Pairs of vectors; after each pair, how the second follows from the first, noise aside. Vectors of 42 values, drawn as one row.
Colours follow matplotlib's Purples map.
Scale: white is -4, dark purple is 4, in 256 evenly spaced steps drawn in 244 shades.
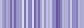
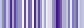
scaled up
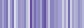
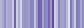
reversed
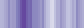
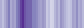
copied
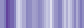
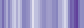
reversed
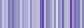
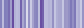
reversed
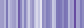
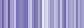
reversed
